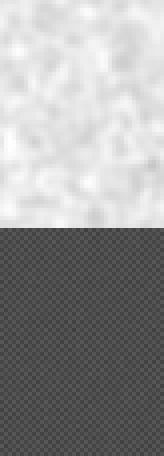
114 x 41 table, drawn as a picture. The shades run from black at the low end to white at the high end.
It is made of 2 by 1 panels. Panel 1,1: very high, blotchy, faint in contrast. Panel 2,1: low, checkered, faint in contrast.
